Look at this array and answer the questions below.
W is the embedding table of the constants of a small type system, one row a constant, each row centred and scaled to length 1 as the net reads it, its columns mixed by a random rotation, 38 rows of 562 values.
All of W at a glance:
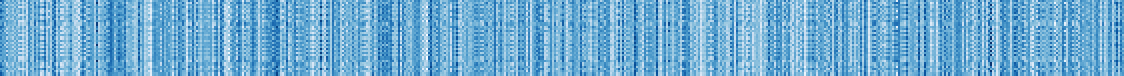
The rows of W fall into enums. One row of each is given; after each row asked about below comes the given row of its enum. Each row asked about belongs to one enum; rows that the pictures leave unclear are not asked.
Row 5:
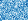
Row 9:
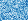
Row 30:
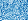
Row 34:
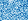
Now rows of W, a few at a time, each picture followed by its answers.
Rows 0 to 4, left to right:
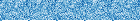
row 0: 5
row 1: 30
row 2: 9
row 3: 34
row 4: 9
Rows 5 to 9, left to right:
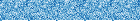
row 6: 9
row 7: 34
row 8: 5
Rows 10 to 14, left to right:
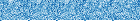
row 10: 34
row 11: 30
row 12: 30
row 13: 5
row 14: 9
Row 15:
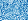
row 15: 30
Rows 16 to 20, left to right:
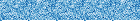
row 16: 9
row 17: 34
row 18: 9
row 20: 34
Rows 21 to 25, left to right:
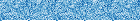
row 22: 30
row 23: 9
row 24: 34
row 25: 9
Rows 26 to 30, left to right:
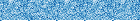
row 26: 34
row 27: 9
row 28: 34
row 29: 34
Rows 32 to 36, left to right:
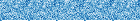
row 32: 9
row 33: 5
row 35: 9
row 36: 5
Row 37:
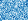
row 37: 5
